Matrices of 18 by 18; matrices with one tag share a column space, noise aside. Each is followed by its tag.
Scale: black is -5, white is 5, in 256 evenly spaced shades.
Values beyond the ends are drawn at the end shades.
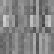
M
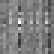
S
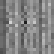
S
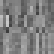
M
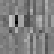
M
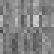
M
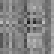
S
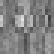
M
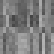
M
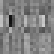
M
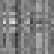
S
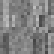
M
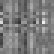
S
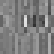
M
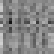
S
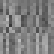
M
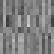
M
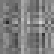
S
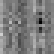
S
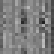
S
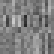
M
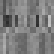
M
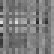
S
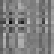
S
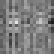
S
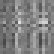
S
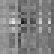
S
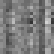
S
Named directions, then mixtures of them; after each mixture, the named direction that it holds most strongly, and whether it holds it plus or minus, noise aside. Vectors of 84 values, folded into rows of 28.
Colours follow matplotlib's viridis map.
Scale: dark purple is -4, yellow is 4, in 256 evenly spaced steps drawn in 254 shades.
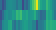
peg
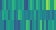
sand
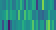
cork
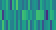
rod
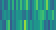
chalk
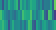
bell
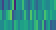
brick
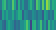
sand, plus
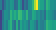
peg, plus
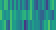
chalk, minus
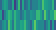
bell, minus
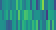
cork, plus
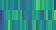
bell, minus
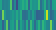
rod, minus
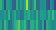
sand, minus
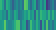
sand, minus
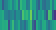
bell, plus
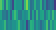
sand, minus
